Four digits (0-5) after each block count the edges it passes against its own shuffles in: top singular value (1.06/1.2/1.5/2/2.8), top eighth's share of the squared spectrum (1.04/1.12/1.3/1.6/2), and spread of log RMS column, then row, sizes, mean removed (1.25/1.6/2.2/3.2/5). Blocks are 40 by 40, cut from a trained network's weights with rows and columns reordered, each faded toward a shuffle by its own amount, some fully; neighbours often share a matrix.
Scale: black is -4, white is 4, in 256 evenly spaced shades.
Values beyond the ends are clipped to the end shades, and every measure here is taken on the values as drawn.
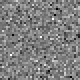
0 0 0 0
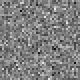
2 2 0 0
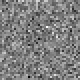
2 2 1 1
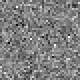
0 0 0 0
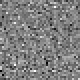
3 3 0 1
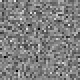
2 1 0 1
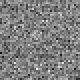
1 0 0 0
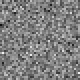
0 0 0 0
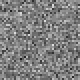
0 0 0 0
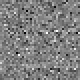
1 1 0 1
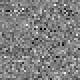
2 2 0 1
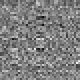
4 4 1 2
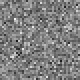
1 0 0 0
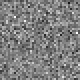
1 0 0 0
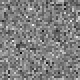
2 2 0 0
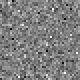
0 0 0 0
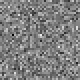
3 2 0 1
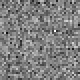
2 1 0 0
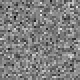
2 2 1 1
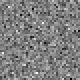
0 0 0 0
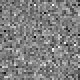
2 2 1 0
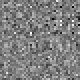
3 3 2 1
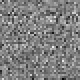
3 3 0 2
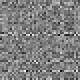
4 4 0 3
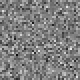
1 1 0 0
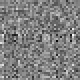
3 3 1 2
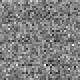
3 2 0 1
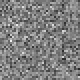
2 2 0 0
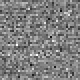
2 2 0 0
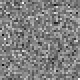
1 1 0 0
